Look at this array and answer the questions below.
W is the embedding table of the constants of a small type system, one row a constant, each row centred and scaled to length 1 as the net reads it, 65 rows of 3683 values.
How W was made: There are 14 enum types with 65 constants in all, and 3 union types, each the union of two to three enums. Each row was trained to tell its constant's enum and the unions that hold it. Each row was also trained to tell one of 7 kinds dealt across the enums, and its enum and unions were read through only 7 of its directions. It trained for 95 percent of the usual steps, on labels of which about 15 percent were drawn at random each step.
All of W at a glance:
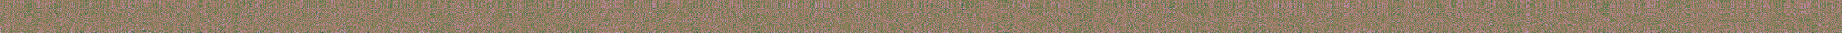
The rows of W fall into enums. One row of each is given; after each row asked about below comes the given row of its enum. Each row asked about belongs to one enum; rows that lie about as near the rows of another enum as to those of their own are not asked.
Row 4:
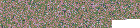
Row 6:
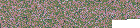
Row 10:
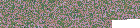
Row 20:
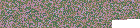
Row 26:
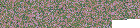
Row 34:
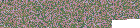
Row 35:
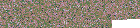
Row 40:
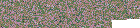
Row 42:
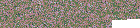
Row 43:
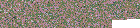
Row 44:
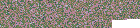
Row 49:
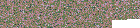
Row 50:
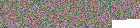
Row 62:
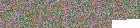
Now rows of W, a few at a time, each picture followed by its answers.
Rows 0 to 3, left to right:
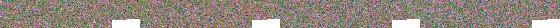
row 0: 62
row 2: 40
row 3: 26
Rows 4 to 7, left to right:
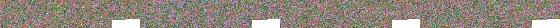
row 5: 26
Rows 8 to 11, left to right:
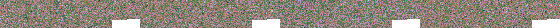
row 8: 6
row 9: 4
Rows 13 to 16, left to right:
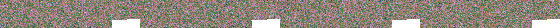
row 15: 44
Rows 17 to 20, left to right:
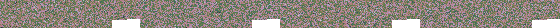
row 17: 20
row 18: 4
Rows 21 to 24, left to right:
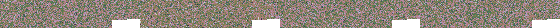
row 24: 20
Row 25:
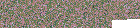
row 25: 20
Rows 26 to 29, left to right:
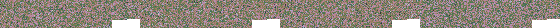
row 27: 44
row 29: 62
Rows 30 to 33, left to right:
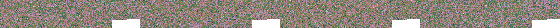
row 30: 40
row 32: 40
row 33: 49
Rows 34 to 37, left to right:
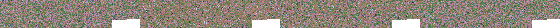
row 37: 43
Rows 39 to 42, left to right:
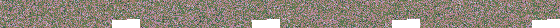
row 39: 62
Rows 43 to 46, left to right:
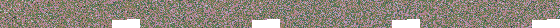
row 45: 10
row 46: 43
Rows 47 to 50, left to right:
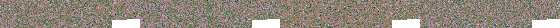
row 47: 6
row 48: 50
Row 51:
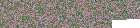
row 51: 40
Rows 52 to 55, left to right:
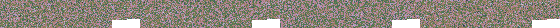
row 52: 34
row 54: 6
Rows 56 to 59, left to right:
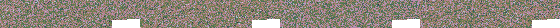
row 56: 6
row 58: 20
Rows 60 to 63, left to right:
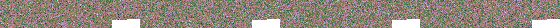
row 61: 4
